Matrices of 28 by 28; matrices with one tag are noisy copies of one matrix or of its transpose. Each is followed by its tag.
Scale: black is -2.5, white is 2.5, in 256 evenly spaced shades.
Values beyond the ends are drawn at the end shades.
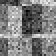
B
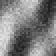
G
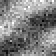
G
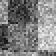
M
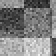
M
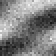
G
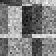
B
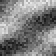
G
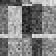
B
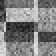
B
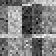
B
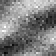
G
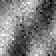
G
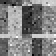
B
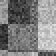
M
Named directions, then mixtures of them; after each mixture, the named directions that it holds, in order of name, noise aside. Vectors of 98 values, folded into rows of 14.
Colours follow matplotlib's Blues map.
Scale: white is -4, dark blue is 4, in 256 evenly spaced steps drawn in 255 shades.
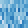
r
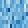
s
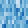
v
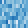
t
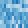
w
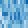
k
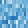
t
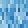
r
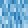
k, r, t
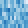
k, s, w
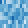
k, s, t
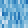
k, t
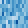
t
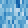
v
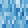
v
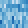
r, w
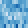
k, t, w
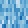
v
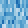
v
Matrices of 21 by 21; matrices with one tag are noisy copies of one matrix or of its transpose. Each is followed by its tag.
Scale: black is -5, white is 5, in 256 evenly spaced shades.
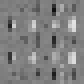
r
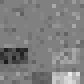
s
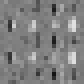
r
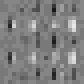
r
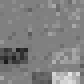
s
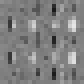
r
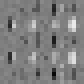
r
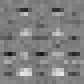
r
